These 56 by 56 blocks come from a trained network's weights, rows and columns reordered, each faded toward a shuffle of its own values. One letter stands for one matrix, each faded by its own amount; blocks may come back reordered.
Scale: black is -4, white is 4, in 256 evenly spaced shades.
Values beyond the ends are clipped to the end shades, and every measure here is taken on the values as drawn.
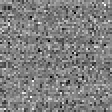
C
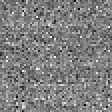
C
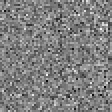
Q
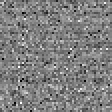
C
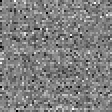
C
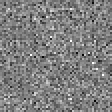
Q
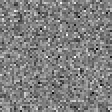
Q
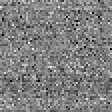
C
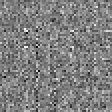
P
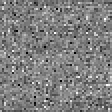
C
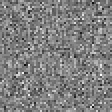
P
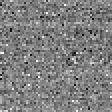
C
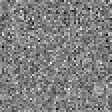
Q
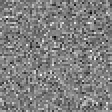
Q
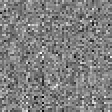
P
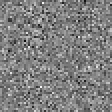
Q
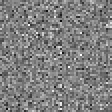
P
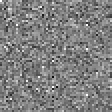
P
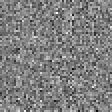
P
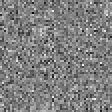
P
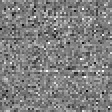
C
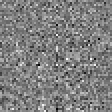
P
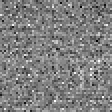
C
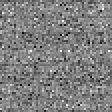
C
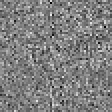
Q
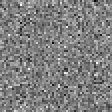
P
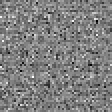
C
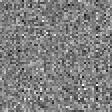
P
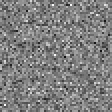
Q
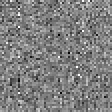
P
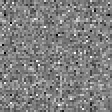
C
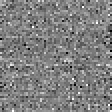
C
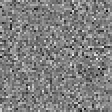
Q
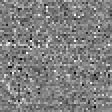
C
